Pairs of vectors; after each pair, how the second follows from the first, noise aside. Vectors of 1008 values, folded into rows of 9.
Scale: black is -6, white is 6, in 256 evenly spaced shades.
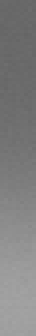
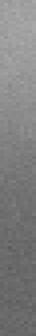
reversed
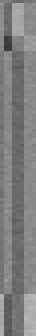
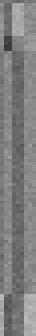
copied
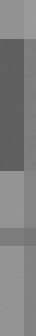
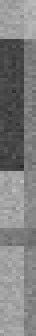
scaled up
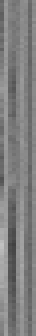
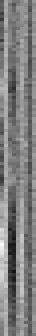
scaled up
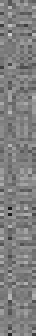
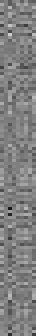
copied
